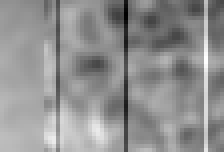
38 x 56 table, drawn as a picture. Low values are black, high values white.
Odd lines: columns 15, 32 and 52. Seam: vertical, 20% of the way across, the left part calmer. Slope: up to the bottom left.
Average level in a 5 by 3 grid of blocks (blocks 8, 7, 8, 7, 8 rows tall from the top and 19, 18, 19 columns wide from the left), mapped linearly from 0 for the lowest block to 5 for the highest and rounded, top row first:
2 1 0 | 3 1 1 | 3 1 2 | 4 2 3 | 5 4 2
